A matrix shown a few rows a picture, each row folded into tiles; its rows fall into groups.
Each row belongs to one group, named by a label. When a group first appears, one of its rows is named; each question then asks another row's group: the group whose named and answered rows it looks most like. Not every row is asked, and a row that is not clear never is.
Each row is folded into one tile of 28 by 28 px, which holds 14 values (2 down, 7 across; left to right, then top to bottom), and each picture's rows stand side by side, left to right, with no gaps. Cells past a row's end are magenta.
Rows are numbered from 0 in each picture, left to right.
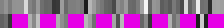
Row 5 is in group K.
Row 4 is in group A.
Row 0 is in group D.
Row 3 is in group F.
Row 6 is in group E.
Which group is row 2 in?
F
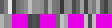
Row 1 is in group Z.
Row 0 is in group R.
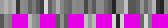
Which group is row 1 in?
E
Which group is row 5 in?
K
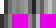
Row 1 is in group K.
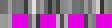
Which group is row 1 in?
K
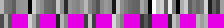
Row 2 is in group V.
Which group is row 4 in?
F
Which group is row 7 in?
R
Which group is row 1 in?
F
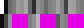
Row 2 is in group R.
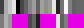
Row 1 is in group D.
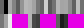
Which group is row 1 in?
E
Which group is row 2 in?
Z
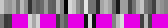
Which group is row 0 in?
Z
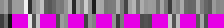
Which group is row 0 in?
D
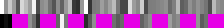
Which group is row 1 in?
K
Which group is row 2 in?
K
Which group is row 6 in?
R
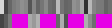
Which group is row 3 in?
F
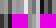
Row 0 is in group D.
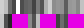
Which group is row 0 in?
E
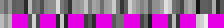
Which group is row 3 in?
Z
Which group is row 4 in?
V
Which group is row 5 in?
D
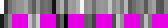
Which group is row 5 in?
K
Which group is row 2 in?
D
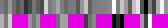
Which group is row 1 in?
E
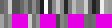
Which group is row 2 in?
V
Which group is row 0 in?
R
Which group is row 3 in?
V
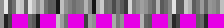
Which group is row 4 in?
E
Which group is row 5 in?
E
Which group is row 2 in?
F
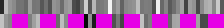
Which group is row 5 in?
E
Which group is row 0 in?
F
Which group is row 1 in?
R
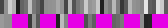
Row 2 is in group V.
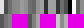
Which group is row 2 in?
E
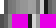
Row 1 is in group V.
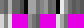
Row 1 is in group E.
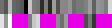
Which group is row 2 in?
A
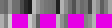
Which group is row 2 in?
F
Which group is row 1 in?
F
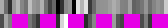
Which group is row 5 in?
D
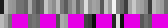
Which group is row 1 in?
V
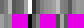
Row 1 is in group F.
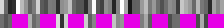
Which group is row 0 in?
V
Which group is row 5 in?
K
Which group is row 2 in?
A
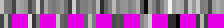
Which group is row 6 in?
Z
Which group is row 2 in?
E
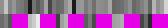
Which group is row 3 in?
D
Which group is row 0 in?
K
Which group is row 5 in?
D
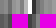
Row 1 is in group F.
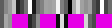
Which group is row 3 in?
E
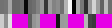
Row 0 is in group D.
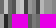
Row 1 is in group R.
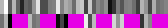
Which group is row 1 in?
R
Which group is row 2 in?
Z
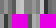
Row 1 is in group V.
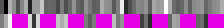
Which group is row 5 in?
D
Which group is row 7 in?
D
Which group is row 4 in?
R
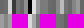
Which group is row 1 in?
F
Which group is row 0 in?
R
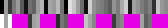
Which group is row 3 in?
F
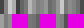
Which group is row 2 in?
K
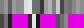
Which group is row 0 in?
D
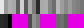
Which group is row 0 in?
Z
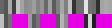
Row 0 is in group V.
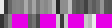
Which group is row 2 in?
A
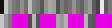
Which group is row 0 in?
F
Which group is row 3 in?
E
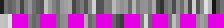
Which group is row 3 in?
R
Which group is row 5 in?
K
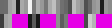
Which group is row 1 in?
Z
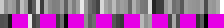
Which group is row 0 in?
Z
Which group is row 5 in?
R
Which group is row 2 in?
D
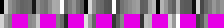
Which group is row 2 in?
K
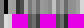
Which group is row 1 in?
D
